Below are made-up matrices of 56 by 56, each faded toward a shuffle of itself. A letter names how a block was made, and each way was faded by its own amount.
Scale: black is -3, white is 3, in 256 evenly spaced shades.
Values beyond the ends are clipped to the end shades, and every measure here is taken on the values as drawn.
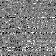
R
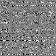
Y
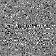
R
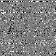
Y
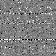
R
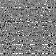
R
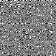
Y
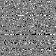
Y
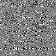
Y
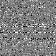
R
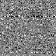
R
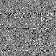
R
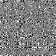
R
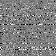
Y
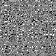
R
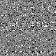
R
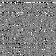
R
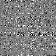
Y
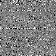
Y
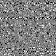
R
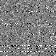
Y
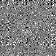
Y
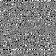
R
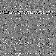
Y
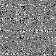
Y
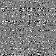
Y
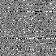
R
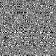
R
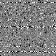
R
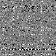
Y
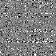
Y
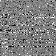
R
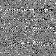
R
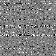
Y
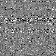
Y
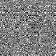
R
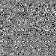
R
